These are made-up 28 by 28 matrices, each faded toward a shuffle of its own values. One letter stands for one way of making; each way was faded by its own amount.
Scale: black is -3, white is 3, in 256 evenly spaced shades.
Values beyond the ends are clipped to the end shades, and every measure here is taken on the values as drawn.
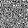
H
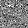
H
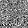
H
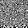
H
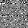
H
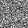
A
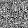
H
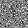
A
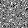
A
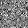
H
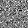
H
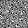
A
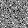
A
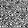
H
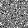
A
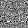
H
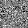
H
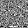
H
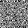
H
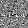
H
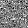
H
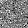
A
